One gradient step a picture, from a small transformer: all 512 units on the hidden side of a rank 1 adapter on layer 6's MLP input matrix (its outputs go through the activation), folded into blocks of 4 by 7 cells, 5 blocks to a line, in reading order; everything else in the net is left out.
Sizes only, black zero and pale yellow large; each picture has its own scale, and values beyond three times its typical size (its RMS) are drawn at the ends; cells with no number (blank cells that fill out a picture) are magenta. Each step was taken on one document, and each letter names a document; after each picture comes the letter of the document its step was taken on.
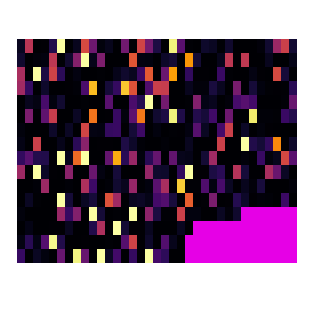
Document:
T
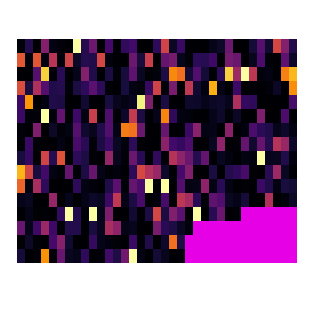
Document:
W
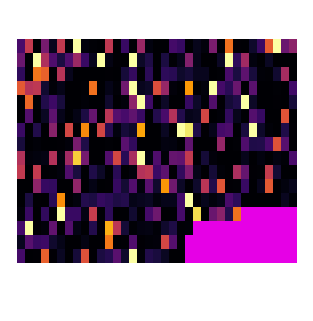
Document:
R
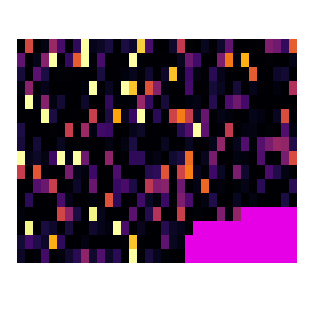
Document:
T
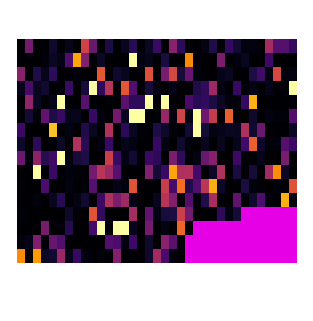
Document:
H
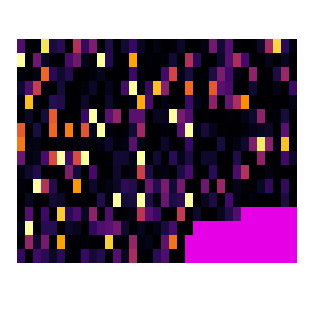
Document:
R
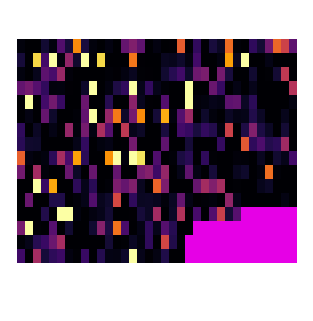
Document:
R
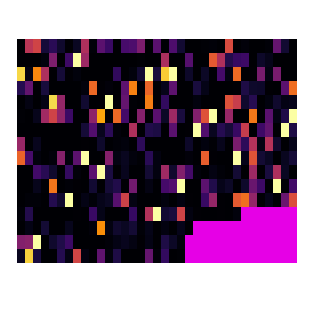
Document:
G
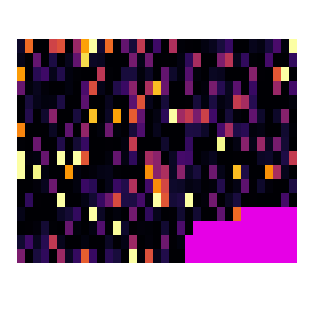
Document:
T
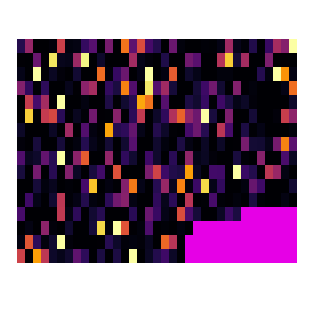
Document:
H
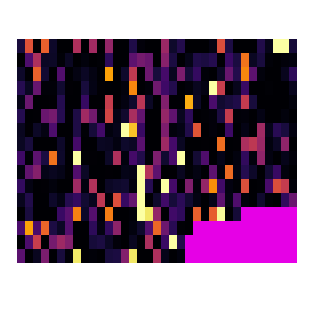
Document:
W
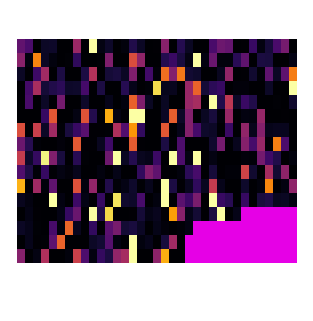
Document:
W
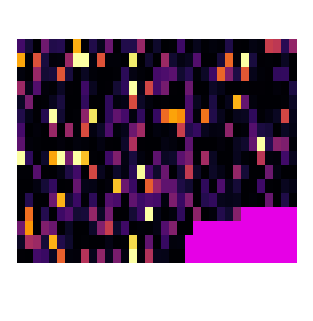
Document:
R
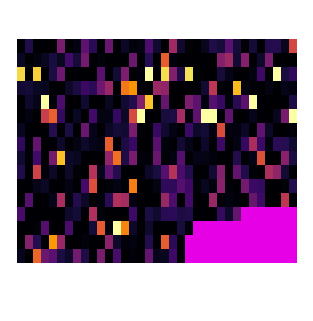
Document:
H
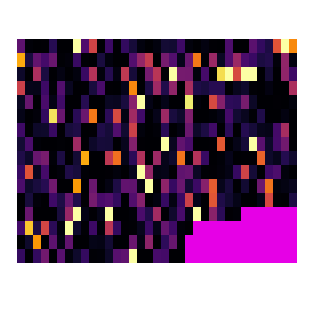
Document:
W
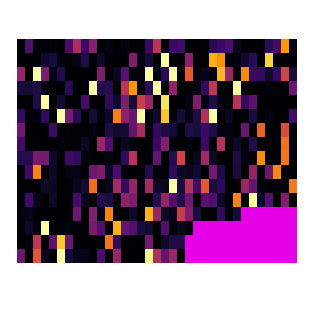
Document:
H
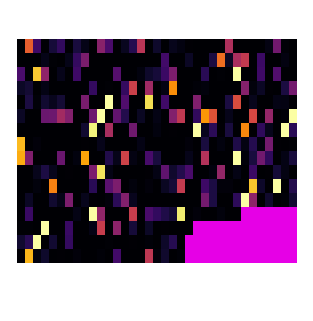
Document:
G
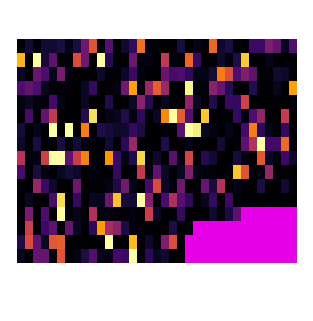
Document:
R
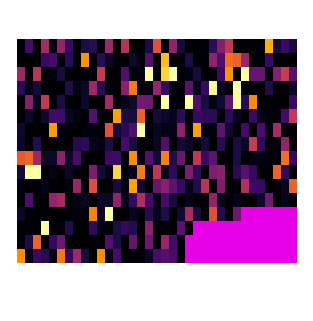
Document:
H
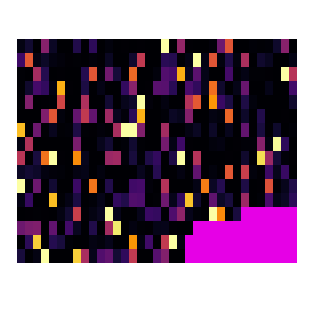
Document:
W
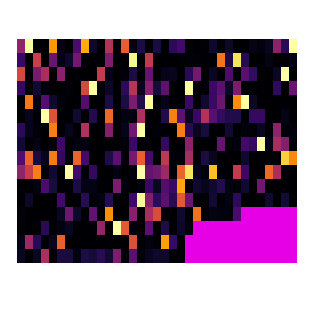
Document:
T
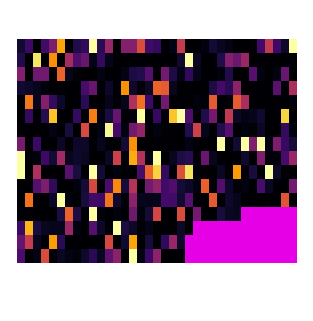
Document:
T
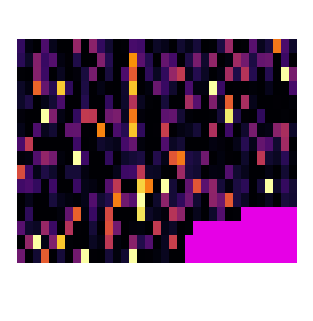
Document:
W
